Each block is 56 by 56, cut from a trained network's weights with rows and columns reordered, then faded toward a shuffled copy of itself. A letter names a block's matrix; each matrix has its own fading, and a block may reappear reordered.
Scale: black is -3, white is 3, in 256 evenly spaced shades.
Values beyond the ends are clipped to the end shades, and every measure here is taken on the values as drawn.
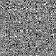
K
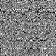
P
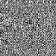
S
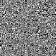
K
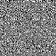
P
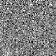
K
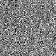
S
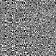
S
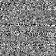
P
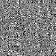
K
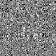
K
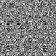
P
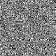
P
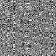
S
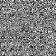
P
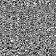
P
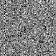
K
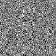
K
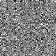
K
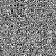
P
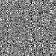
S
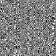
K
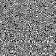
K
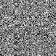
P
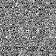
P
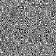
K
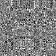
S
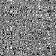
K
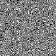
K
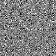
K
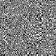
S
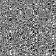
S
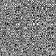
S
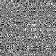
P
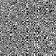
S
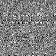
P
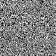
P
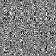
S
